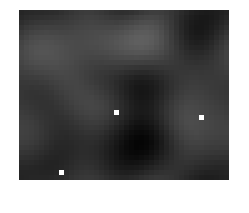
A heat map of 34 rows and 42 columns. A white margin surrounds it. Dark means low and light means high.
On average the colour sits 20% of the way up the scale. The bottom middle is the ninth with the lowest average. The values are skewed, with a long tail toward high values. The halves do not mirror each other. There are three isolated cells, each far higher than the cells round it.
